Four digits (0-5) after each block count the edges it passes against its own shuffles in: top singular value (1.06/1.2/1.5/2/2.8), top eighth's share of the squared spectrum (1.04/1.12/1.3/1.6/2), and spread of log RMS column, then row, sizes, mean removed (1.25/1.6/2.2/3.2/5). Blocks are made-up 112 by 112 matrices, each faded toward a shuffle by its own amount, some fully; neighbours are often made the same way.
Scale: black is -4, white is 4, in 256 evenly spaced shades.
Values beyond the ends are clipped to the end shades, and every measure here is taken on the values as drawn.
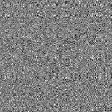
4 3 2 2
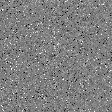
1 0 1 0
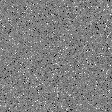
0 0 0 0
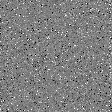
0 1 1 0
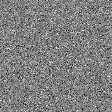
0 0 0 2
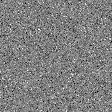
0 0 0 0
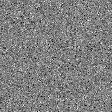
0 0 0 1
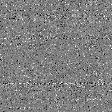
2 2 0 3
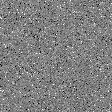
0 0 0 0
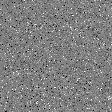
0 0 0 0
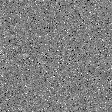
0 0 0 0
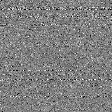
2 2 0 3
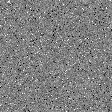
0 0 0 0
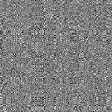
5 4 3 3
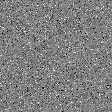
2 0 0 0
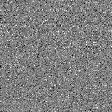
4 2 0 1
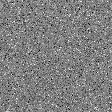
2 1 0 0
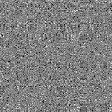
4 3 2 2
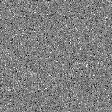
3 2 1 0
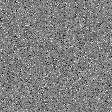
2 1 0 0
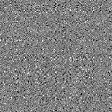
4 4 2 2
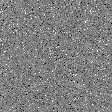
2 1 0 0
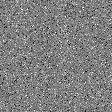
2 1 0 0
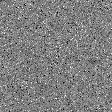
0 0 0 0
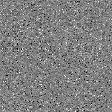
3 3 1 1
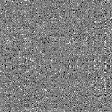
4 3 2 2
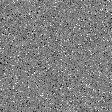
2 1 0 0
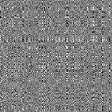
5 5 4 3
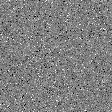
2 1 0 0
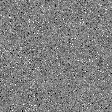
0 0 1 0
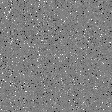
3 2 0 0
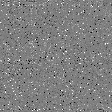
3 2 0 1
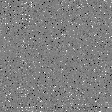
3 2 0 1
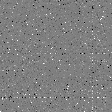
3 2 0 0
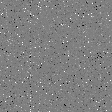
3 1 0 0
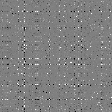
5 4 2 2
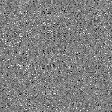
4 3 1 2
